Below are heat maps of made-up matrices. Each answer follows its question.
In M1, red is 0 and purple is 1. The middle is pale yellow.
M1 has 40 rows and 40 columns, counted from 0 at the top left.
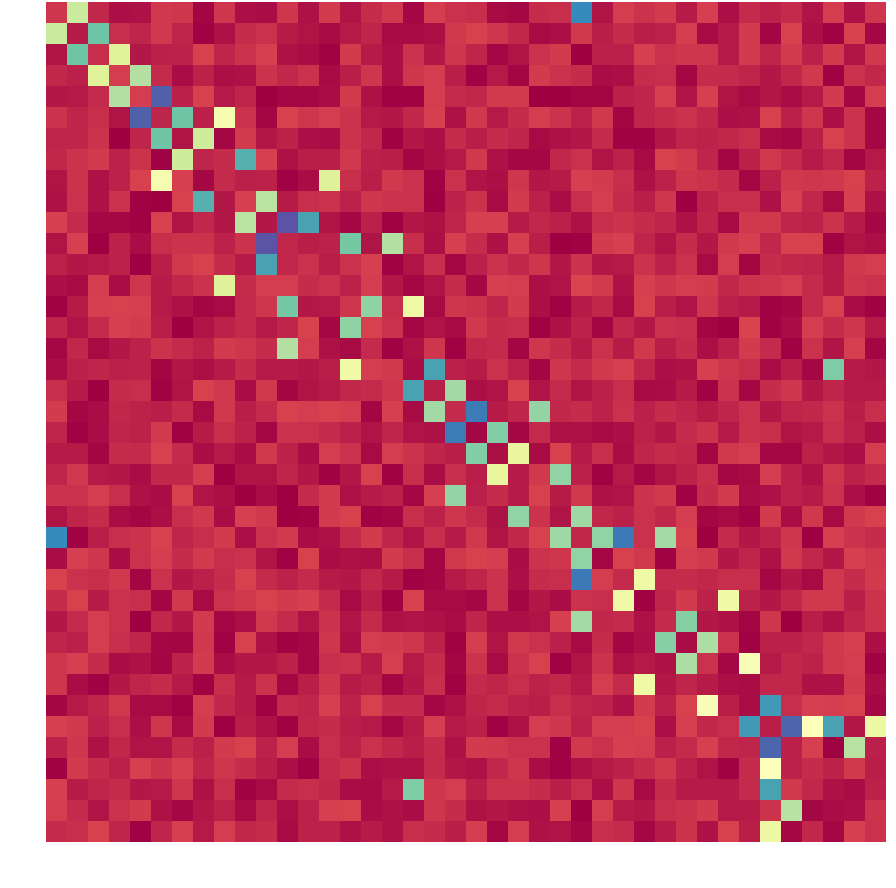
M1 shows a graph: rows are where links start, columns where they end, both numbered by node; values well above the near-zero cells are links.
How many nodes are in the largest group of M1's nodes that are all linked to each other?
2
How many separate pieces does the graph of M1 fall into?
1
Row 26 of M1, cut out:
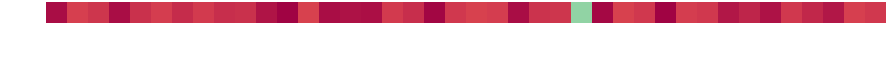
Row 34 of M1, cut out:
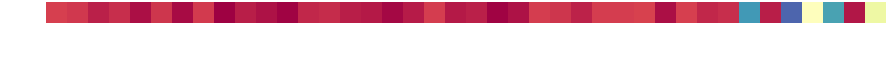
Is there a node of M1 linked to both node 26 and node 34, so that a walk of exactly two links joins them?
no
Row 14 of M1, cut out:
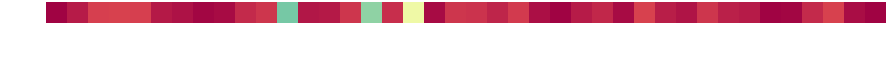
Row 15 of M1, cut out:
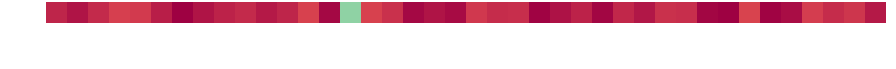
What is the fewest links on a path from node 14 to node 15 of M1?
1
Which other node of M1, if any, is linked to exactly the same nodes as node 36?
node 39
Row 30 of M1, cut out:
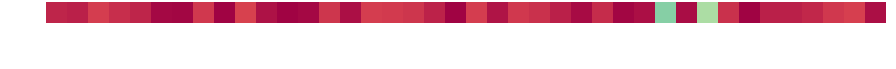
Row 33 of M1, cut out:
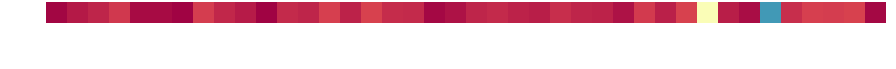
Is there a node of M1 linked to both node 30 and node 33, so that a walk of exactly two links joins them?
yes
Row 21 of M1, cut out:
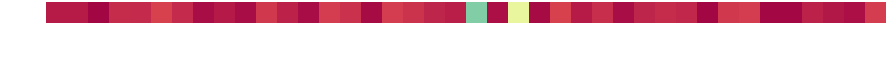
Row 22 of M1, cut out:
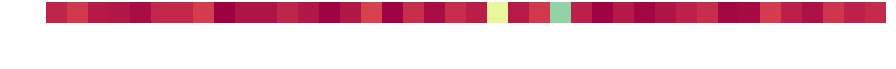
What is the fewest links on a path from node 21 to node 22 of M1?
1
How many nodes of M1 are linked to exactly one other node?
10
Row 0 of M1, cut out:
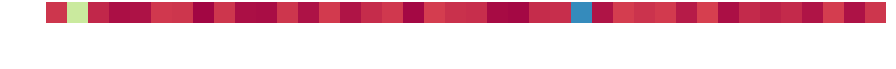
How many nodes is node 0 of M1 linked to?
2
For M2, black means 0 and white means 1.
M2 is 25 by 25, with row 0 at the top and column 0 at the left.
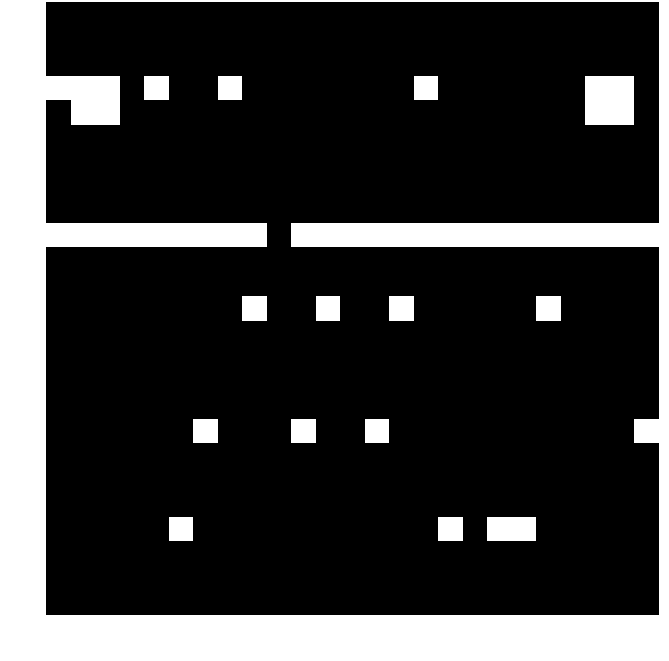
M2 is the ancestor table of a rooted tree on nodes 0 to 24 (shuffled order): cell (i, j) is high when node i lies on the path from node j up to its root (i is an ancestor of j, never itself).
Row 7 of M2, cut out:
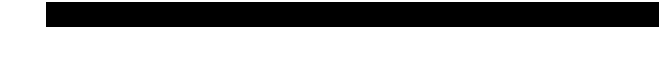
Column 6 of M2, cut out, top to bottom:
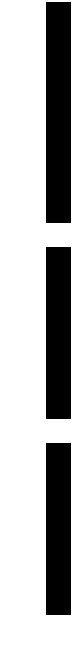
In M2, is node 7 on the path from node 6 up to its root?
no
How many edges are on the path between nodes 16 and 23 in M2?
5
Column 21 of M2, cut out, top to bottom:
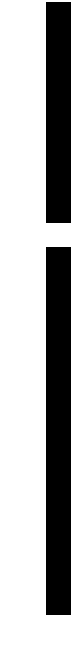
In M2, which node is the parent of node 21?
9
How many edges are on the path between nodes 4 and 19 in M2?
4
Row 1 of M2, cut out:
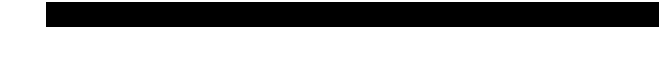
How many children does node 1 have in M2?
0
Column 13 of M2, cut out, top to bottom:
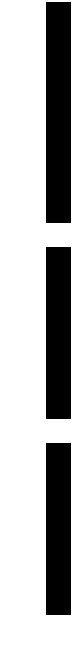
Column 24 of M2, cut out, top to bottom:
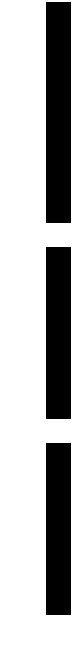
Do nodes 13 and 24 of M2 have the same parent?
yes
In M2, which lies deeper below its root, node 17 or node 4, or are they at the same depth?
node 4
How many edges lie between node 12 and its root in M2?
1
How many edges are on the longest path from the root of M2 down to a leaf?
3
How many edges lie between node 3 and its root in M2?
1
